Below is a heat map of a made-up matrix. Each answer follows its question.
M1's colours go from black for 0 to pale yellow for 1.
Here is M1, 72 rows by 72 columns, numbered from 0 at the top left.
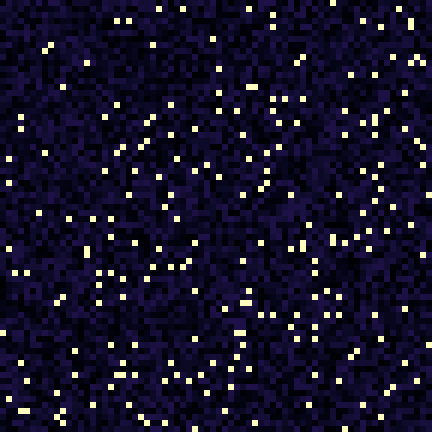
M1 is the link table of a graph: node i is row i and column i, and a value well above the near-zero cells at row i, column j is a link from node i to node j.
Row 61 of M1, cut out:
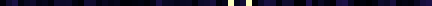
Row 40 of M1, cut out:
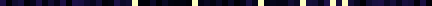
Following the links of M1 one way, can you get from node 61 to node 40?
yes
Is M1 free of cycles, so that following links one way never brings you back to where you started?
no
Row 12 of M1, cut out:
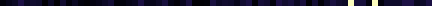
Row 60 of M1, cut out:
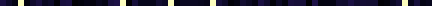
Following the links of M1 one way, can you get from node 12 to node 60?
yes
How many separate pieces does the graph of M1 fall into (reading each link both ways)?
4
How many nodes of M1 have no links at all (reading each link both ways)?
3
